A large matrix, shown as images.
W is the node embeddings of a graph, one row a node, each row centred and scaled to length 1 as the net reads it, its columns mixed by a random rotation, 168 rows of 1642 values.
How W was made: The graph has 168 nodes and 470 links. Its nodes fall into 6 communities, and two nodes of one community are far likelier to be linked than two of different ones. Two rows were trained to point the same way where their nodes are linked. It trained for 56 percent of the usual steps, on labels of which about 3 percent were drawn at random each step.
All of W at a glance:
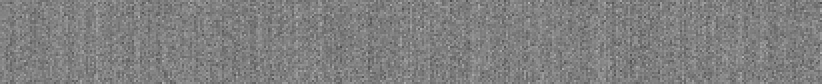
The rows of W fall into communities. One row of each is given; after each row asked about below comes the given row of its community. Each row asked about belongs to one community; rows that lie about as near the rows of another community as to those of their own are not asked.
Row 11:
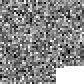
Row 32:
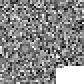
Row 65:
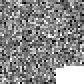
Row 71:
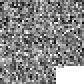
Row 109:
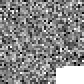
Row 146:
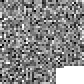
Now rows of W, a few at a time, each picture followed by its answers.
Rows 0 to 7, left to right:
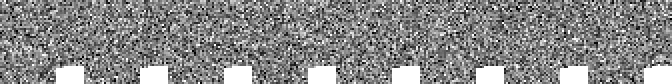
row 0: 109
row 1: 65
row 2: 11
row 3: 146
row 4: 32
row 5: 32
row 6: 11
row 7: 109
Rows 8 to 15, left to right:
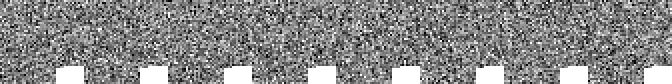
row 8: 146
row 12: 32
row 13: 109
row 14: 71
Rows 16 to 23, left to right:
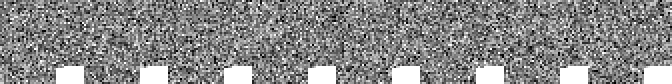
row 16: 32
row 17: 146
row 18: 11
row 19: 146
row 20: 11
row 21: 11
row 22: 146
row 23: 146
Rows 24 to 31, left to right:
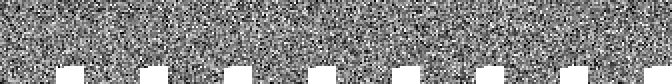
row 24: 71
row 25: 32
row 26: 146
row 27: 71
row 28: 109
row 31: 71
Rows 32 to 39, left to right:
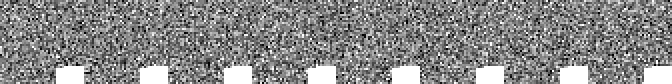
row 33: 65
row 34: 65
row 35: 65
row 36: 109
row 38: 11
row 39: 32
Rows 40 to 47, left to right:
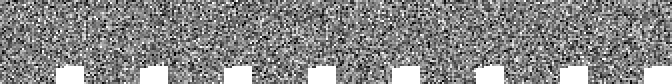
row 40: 109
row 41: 146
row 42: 109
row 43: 146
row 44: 32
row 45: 65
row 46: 32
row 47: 146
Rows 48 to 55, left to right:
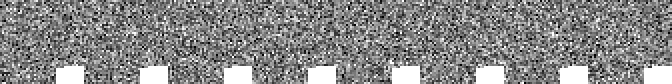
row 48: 11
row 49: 71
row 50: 146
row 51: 32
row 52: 11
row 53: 32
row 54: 65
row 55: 65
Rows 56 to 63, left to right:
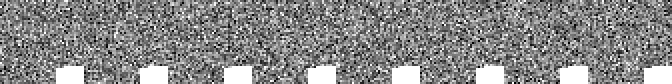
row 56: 146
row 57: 11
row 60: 146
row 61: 109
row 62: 65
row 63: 32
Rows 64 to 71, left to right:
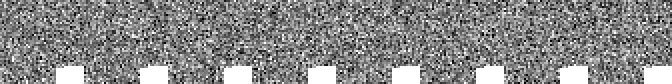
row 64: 32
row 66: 11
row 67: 11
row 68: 71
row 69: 11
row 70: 65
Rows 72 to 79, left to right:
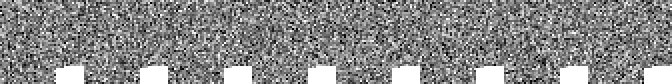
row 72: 65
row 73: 109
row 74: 11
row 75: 109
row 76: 109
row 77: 32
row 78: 65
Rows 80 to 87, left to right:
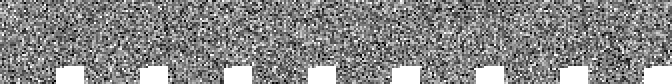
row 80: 65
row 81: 32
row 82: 109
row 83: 146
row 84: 146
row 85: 71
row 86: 32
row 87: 65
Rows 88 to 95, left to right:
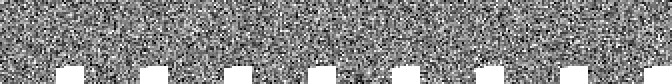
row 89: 71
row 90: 32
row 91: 109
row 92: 65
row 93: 65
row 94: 11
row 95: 11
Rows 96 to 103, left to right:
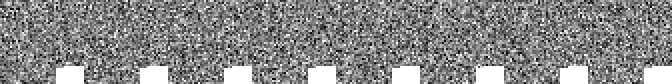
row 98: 11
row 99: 11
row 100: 32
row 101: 32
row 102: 109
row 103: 71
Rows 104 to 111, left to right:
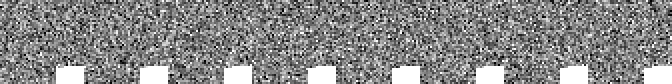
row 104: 32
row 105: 65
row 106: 71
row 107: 71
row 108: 11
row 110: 71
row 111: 65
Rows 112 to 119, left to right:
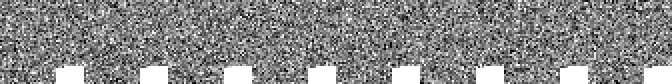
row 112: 65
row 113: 146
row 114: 146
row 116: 11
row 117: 71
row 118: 11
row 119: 109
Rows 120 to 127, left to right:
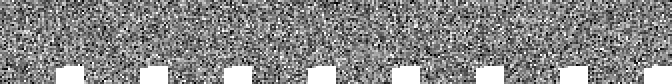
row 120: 71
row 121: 109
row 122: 71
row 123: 71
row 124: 71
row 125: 11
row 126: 32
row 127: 11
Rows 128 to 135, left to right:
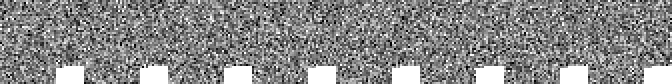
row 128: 146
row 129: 71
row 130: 32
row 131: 71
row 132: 65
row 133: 32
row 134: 71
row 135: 109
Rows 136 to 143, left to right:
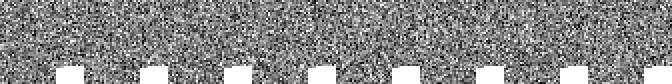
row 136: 11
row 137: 109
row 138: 11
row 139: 71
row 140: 32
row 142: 146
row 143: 32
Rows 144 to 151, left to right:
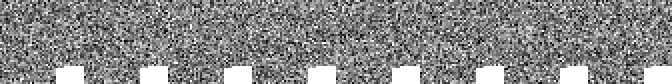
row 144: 11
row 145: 109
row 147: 146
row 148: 109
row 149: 109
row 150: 146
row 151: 146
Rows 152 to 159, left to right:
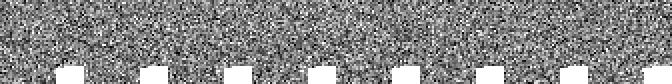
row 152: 65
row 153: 146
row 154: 146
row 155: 146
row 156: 65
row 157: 32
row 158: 109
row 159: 65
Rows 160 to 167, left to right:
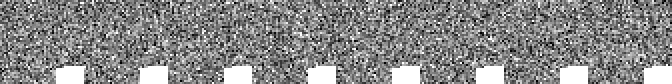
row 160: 11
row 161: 71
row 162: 109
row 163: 65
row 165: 11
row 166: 146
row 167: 71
